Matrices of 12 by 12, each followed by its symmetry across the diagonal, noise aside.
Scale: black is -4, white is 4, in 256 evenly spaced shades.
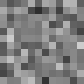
antisymmetric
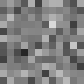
antisymmetric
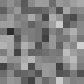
neither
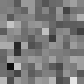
neither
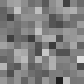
antisymmetric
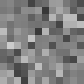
antisymmetric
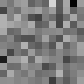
neither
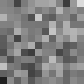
antisymmetric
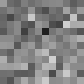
neither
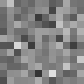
neither
